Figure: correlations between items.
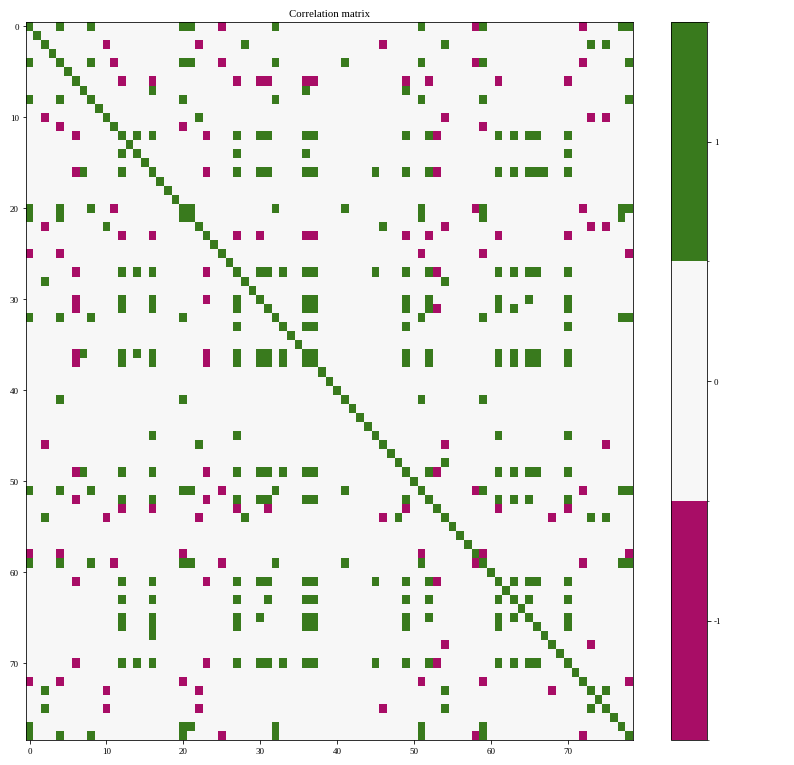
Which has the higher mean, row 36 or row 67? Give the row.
36
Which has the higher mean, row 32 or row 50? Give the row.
32
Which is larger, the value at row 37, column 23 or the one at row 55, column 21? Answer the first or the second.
the second
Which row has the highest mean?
36
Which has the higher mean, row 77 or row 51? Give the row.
51
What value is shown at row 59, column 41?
1
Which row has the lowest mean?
6
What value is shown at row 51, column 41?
1
